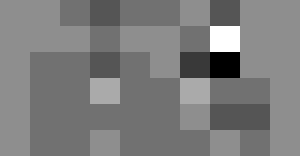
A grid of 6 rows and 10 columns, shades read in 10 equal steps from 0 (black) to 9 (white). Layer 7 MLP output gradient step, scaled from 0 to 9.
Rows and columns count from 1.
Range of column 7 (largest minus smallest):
4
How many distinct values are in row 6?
2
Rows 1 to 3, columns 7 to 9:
5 3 5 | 4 9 5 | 2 0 5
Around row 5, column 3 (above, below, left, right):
4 4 4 4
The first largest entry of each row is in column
1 8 1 4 1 1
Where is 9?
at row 2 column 8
